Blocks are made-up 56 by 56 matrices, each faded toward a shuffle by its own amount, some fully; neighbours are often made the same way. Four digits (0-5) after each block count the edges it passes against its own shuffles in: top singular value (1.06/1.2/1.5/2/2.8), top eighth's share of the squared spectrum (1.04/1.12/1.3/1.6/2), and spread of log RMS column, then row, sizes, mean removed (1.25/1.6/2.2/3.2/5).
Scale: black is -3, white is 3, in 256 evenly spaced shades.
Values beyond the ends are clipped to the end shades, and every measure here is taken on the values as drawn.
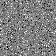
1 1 0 0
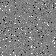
0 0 0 0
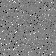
0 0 0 0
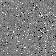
0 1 1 0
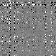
2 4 3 3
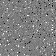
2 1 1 0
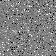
0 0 1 0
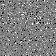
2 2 1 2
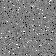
0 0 0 0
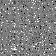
3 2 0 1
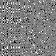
4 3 2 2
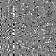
4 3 2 2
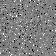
2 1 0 0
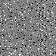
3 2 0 0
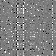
4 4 2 1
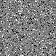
2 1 0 0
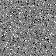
0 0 0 0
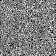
0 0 0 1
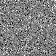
0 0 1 0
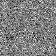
1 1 0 2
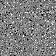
2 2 1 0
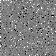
2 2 1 0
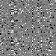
4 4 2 2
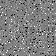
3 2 1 0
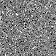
0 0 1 0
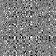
4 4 3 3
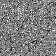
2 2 0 0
